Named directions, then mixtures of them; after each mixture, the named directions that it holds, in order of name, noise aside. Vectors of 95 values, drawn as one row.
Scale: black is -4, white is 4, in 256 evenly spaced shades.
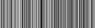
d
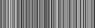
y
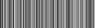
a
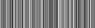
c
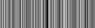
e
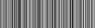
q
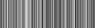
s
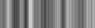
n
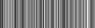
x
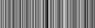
e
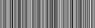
c, q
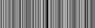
e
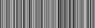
c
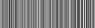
q, y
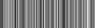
x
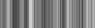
n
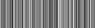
c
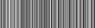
d, y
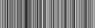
s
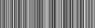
e, q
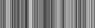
c, n, y
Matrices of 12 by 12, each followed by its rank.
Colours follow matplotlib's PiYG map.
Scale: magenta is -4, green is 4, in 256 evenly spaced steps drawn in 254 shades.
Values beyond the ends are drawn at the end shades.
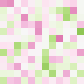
full rank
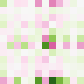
two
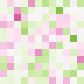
full rank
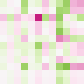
two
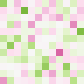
full rank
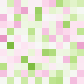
full rank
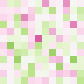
full rank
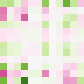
two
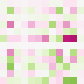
two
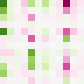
two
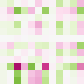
two
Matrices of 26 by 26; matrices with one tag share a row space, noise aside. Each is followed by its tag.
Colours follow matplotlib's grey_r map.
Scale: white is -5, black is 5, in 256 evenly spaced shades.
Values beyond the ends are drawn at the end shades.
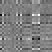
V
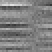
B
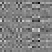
V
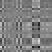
V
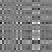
V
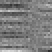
B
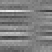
B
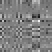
V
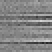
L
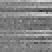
L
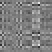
V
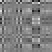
V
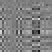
V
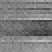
L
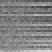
L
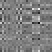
V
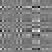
V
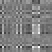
V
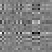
V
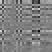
V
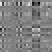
V
